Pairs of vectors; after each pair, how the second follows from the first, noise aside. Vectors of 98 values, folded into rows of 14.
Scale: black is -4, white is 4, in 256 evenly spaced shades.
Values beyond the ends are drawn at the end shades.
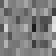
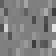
partly zeroed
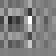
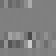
partly zeroed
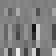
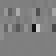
partly zeroed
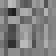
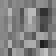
reversed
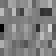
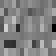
reversed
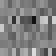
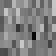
shuffled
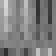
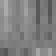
shrunk
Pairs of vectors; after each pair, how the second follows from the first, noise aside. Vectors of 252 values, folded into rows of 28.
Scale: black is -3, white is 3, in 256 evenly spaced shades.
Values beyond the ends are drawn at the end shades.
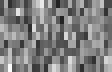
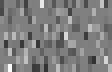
partly zeroed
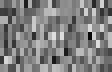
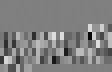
partly zeroed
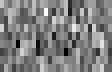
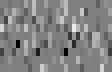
partly zeroed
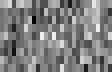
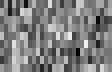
reversed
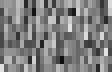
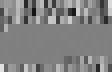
partly zeroed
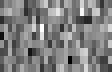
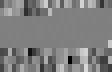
partly zeroed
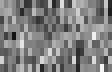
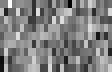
reversed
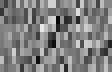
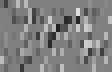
partly zeroed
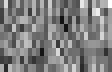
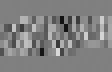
partly zeroed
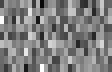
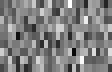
reversed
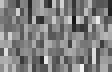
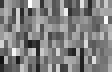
reversed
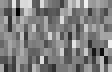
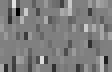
partly zeroed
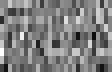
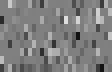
partly zeroed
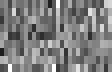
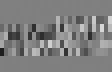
partly zeroed
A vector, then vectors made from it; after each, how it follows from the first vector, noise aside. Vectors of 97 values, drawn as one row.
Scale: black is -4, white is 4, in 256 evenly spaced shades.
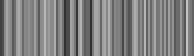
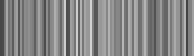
sign-scrambled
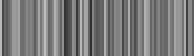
sign-scrambled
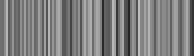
reversed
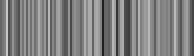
reversed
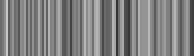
reversed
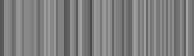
shrunk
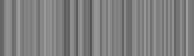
shrunk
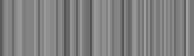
shrunk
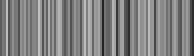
reversed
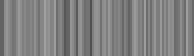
shrunk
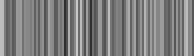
sign-scrambled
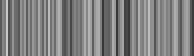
reversed
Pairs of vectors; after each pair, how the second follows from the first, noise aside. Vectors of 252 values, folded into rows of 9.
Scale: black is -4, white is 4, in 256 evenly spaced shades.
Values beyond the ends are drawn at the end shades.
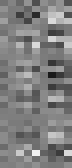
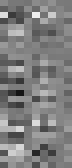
reversed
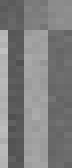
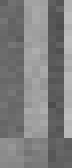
reversed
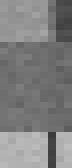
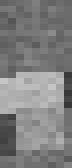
wrapped around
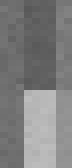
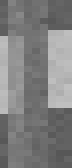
wrapped around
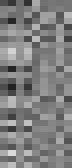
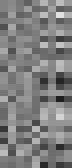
reversed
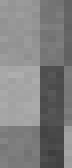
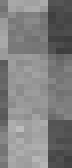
wrapped around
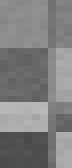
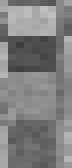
wrapped around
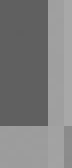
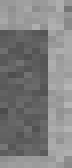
wrapped around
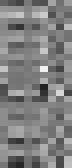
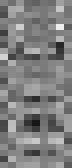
wrapped around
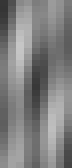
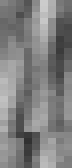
wrapped around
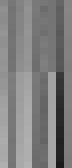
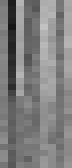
reversed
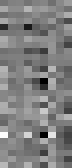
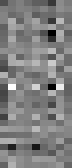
wrapped around
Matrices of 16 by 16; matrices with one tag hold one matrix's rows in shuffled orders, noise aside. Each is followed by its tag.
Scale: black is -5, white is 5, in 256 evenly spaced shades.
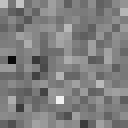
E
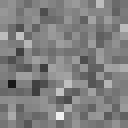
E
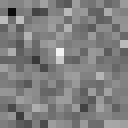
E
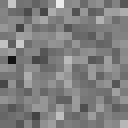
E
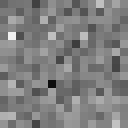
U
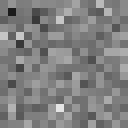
E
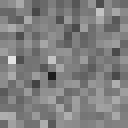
U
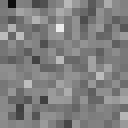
E
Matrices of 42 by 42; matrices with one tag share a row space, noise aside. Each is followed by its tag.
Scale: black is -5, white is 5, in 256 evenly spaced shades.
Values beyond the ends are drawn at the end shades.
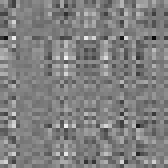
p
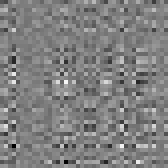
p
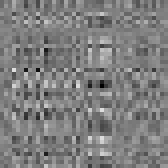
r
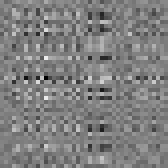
r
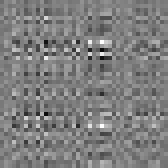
r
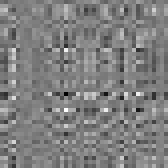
p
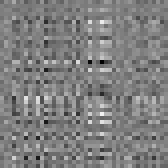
r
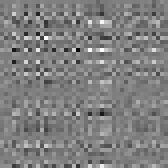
r
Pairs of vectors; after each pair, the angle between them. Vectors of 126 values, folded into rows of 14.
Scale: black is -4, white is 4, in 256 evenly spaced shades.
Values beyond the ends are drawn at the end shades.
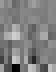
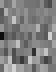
partly opposed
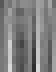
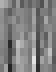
nearly opposite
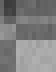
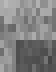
nearly opposite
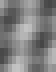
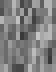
partly opposed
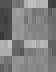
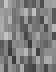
partly opposed
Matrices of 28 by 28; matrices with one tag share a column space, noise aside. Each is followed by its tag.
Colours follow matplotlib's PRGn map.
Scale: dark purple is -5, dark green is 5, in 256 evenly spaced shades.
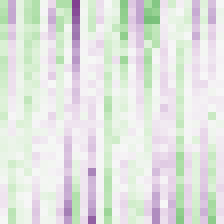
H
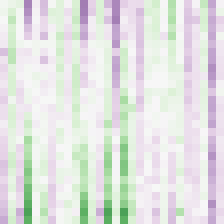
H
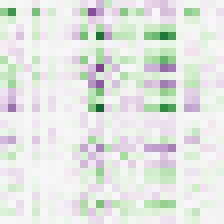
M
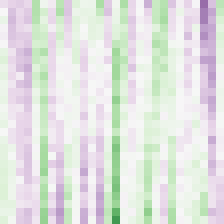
H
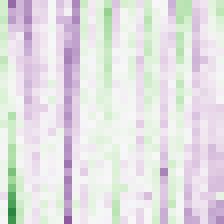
H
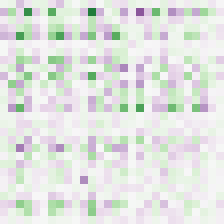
M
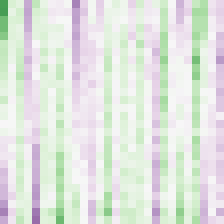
H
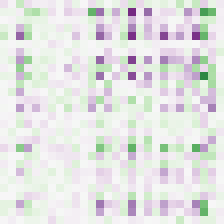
M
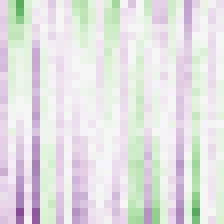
H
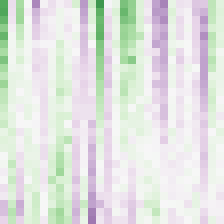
H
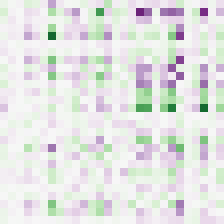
M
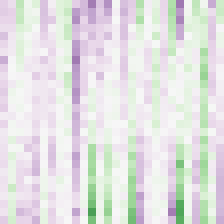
H
